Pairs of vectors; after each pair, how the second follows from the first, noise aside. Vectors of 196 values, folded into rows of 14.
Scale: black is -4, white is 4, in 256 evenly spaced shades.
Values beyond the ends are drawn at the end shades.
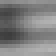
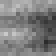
reversed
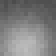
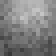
reversed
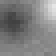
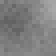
shrunk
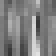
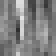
reversed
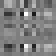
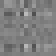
shrunk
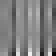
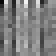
reversed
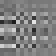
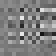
reversed
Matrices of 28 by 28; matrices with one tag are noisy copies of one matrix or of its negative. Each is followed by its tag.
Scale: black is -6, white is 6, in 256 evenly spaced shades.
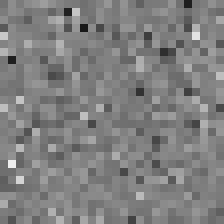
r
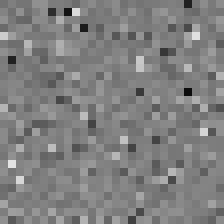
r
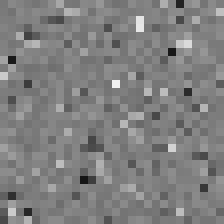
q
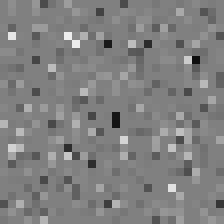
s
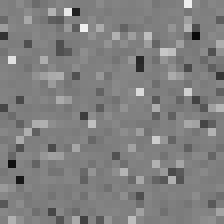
r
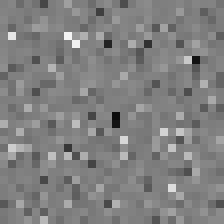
s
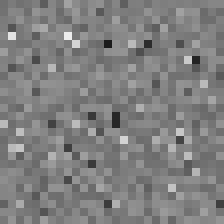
s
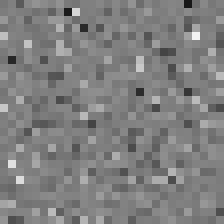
r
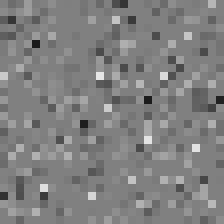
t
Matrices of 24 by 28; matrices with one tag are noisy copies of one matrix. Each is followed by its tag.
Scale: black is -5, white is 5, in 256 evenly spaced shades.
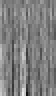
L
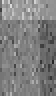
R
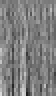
L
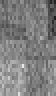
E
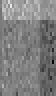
R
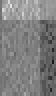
R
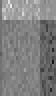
R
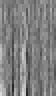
L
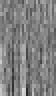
L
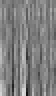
L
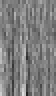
L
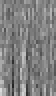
L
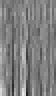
L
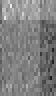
R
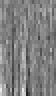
L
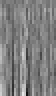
L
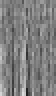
L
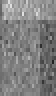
R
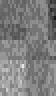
E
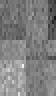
E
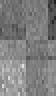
E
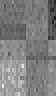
E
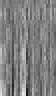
L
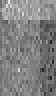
R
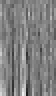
L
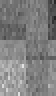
E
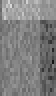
R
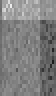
R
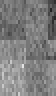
E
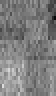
E
